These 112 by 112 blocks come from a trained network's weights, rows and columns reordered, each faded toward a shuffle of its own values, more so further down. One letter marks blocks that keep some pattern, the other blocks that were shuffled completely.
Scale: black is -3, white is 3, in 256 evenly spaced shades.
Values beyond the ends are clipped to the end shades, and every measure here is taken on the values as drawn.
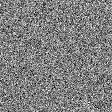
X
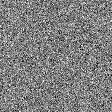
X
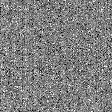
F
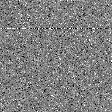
F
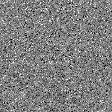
F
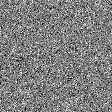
X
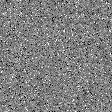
X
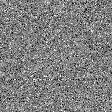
F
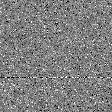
F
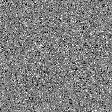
F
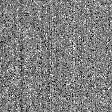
F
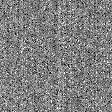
F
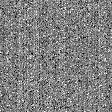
F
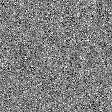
F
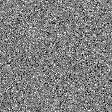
F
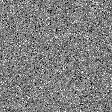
X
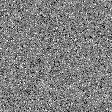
X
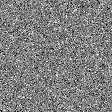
X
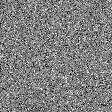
X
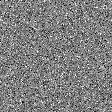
X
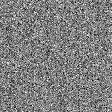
F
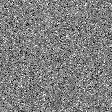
X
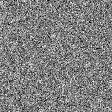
F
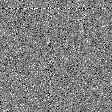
F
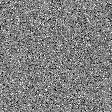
X
